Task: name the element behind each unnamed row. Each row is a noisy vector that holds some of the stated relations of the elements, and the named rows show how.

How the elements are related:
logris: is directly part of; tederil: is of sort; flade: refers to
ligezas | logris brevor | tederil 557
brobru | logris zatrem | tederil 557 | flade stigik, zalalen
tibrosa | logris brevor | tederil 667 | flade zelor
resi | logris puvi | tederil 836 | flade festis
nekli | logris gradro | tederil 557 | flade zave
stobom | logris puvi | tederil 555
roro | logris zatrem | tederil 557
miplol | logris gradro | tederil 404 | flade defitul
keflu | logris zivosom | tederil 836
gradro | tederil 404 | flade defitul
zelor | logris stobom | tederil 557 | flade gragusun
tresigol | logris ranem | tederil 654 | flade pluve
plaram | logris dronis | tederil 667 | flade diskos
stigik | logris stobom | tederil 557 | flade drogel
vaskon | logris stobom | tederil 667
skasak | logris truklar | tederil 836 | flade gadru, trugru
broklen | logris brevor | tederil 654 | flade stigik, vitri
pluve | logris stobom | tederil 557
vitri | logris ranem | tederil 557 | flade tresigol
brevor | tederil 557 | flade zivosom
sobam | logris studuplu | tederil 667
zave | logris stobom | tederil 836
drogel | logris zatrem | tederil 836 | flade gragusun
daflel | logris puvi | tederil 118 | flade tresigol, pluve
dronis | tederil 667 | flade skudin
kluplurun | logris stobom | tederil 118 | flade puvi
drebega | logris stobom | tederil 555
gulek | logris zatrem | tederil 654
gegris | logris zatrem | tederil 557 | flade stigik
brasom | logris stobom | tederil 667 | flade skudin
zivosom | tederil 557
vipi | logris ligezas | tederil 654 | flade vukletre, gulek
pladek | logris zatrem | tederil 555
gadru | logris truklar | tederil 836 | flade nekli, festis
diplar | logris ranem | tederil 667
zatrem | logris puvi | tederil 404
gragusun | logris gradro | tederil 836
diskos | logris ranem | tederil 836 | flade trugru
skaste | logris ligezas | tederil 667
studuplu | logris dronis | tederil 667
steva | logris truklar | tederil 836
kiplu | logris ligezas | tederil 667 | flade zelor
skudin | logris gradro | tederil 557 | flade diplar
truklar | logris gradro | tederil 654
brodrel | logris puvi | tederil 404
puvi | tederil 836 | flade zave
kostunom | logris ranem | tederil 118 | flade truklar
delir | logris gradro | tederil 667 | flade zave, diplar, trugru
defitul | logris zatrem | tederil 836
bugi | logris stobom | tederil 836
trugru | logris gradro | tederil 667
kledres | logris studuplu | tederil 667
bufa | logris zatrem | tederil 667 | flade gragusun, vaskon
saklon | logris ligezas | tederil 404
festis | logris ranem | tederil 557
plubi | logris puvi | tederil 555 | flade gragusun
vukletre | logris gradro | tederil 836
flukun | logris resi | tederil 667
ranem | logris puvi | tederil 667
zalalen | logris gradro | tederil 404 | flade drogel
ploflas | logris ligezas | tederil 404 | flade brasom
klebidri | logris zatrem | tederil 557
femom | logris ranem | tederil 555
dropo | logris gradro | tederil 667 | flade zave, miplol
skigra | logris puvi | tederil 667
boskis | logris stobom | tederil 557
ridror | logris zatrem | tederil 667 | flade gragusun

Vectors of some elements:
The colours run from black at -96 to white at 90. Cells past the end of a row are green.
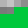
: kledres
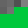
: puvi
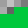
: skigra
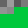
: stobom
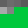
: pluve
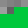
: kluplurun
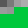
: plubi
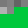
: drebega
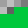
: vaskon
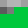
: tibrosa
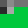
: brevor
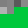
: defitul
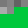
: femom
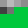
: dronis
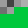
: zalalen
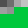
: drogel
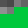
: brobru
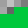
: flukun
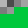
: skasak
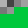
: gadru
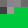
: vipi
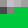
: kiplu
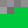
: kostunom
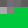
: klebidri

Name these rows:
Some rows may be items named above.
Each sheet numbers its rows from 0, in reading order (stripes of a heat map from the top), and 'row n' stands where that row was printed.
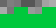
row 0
gulek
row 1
plubi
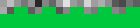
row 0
diplar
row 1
nekli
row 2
studuplu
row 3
trugru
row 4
vitri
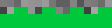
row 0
ploflas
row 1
brasom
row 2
tresigol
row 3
ploflas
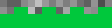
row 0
diskos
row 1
vaskon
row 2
truklar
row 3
zatrem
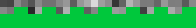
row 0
stigik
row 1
brevor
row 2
saklon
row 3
skaste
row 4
zelor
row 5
ploflas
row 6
brodrel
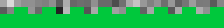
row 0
skaste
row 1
daflel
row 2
ligezas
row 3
zivosom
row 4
drogel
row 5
truklar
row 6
gradro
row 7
brodrel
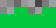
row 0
keflu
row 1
miplol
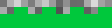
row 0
ridror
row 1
bufa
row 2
zivosom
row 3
skaste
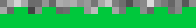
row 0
ridror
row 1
broklen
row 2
plaram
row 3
gragusun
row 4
zave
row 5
ranem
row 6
resi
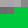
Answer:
plaram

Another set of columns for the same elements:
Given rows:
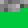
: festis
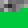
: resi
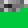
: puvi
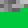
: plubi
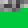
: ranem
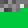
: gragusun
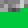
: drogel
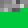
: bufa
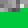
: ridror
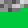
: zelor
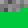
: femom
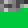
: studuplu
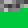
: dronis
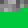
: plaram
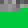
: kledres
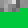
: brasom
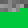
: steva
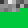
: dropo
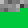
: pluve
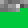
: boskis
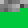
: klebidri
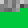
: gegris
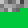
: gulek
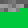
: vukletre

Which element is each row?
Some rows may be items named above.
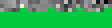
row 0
ridror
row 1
keflu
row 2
gradro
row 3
truklar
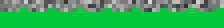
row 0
zave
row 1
trugru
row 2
brodrel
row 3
ranem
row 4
gulek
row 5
skudin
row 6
dronis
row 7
zatrem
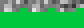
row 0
broklen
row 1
broklen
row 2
dronis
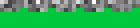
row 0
stobom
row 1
nekli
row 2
stigik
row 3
nekli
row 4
kostunom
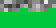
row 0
dronis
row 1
vipi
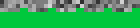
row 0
kiplu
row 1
drogel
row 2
ligezas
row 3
zivosom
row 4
skudin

